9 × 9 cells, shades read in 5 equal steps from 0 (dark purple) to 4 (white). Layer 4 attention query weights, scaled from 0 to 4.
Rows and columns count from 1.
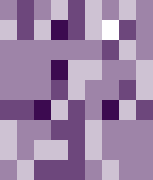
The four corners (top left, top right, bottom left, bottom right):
2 2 2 2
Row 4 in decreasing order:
3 3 3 2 2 2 2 2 0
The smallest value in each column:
1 1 0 0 1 2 0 1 1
